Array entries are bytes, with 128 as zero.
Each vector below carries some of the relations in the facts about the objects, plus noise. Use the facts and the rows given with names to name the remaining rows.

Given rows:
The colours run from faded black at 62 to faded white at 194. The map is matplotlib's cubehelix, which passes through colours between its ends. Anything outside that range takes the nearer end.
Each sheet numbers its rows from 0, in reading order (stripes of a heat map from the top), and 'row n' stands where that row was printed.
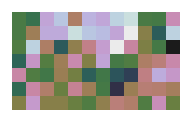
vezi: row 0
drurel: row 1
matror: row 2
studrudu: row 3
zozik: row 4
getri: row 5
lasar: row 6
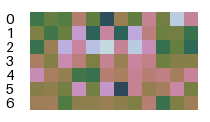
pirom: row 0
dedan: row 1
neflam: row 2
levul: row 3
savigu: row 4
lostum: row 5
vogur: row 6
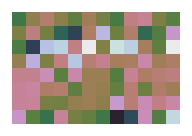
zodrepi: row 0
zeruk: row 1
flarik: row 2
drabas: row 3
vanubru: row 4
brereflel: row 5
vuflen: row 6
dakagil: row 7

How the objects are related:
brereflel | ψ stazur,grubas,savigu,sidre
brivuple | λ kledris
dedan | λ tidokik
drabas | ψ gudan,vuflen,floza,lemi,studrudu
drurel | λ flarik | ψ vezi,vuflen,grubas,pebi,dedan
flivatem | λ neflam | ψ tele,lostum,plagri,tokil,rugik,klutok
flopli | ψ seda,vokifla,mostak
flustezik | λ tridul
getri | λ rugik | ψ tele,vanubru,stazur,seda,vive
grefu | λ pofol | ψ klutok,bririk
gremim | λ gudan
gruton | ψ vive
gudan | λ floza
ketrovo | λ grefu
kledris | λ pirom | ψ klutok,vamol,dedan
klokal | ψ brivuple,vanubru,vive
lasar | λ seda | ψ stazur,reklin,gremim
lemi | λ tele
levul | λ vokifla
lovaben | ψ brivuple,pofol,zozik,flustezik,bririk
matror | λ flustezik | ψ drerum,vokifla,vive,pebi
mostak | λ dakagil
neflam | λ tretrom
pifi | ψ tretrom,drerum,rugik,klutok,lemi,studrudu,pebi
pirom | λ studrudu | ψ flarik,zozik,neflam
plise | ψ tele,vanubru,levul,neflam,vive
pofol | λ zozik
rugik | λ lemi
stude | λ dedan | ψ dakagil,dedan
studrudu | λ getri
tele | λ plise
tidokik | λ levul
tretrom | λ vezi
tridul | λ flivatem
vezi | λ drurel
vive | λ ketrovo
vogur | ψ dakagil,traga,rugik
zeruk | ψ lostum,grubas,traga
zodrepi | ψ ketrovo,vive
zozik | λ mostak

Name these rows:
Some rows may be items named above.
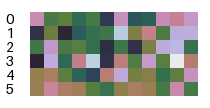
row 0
pofol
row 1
kledris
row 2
vive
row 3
brivuple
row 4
zeruk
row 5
lasar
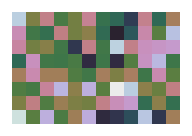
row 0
tele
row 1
dakagil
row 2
reklin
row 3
vive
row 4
lasar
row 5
tretrom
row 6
stude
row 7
plise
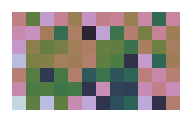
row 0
vokifla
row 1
gremim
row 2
rugik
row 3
lemi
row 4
grefu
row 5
pofol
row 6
plise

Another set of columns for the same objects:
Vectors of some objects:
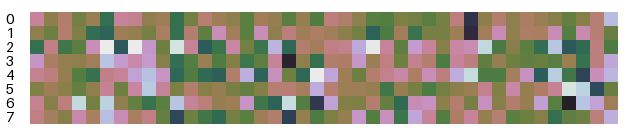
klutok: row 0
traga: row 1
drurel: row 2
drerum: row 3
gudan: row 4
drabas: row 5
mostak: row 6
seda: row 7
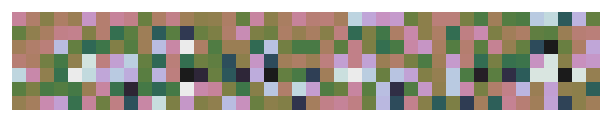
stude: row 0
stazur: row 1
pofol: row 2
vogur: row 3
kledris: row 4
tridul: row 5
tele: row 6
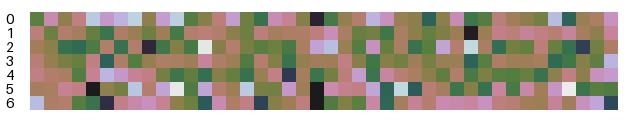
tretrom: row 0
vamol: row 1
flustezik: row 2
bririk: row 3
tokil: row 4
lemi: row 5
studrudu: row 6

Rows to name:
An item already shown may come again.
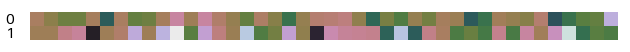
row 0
bririk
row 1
lemi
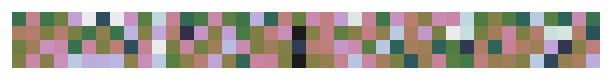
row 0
drurel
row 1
getri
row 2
tele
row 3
tretrom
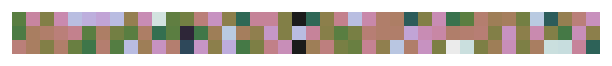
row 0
tretrom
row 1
gremim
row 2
getri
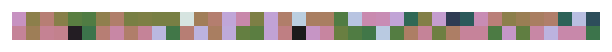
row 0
dedan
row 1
rugik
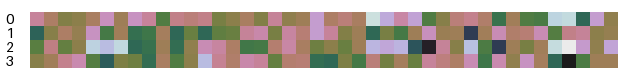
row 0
stude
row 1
reklin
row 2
flivatem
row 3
vive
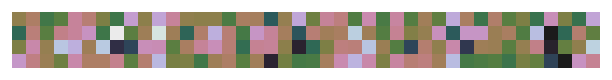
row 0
lovaben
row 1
vezi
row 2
neflam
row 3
brivuple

